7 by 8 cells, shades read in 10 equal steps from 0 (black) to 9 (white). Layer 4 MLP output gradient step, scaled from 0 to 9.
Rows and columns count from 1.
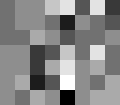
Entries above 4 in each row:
5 3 3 4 6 5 6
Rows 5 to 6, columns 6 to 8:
5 6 4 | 5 4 6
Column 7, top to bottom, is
8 4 4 8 6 4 6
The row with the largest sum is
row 1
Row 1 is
4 5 5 7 8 3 8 2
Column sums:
32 34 27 33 36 31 40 30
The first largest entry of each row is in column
5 2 3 7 5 5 3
